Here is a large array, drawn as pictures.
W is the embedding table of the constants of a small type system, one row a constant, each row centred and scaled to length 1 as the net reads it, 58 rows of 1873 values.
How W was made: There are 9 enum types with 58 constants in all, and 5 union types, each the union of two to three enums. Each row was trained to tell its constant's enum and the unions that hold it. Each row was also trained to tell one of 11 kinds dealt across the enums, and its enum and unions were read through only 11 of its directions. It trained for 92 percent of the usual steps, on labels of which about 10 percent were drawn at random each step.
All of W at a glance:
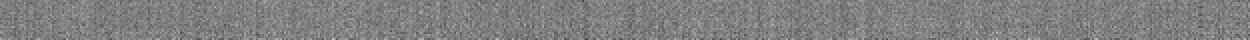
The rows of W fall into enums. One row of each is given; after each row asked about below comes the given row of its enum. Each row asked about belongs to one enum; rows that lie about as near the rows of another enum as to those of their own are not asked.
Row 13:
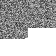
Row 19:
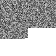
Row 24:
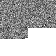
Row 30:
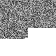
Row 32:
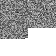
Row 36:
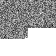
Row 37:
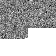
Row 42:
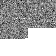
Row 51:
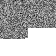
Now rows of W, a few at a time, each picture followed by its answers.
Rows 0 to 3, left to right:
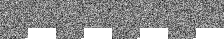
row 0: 30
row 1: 42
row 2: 13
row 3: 32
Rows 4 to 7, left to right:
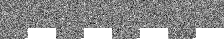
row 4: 13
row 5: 19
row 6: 19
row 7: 37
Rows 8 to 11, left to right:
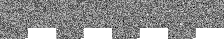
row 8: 32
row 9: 51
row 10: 36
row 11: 36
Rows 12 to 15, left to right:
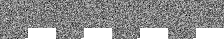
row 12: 19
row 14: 24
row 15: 19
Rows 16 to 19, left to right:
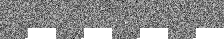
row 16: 24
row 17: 51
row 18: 37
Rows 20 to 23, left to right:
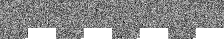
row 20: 42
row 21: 13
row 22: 36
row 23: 51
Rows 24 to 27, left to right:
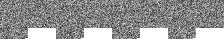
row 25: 36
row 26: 19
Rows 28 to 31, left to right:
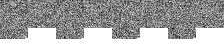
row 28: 42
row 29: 42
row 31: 51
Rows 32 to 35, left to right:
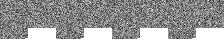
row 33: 37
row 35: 37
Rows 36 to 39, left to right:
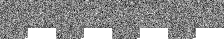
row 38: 51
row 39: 36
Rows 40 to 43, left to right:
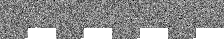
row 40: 36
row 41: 37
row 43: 30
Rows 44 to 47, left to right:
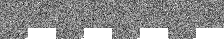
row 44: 13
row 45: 42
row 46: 13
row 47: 19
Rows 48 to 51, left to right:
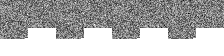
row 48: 32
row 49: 32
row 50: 32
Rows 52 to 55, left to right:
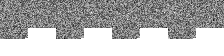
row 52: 51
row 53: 13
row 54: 13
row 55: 42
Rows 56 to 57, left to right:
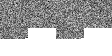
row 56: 24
